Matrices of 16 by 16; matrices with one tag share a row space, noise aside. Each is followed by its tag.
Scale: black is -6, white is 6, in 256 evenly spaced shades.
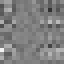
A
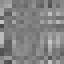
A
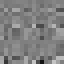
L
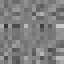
L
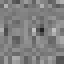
L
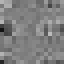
A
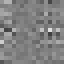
A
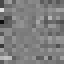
A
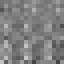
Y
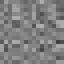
L
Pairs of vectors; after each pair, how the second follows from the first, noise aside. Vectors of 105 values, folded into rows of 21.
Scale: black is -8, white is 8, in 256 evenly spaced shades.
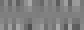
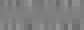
shrunk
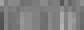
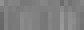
shrunk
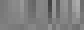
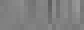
shrunk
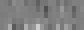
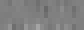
shrunk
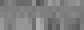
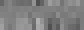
copied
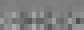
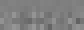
shrunk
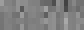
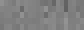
shrunk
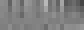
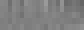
shrunk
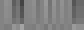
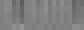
shrunk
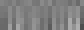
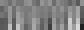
scaled up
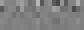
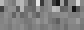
scaled up
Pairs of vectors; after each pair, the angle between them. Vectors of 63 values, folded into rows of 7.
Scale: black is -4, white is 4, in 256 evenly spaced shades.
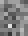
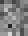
nearly opposite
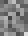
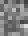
orthogonal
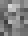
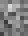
nearly parallel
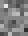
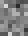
nearly parallel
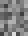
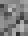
partly aligned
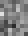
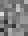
nearly parallel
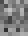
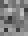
nearly parallel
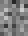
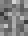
nearly opposite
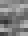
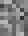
orthogonal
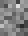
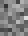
partly aligned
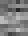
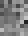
orthogonal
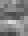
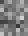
partly opposed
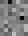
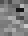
partly aligned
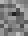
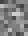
nearly opposite
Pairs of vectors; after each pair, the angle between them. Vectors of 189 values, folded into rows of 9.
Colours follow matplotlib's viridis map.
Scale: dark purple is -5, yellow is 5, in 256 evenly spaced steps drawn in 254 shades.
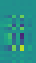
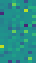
orthogonal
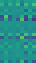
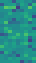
orthogonal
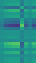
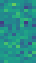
partly aligned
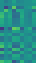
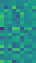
nearly parallel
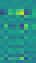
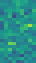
partly aligned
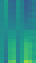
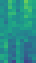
nearly opposite
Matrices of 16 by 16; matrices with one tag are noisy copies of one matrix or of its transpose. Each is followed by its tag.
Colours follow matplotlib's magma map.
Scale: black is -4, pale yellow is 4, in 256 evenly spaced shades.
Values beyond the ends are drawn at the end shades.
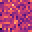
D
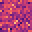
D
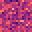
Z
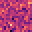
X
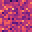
Z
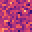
X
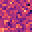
X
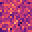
D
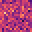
D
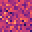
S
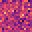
D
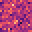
D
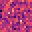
Z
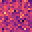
D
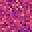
S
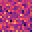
S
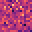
S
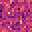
Z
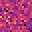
S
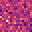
S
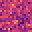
D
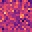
D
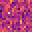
Z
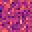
Z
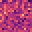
D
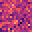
D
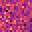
S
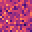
S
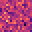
S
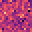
D
